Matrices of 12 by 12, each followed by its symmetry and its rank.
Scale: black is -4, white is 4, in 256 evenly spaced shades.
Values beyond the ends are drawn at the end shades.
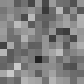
neither, full rank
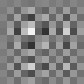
symmetric, rank one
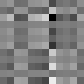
neither, rank one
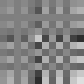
symmetric, rank one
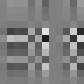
neither, rank one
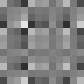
symmetric, rank one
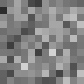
neither, full rank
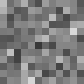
neither, full rank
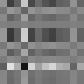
neither, rank one
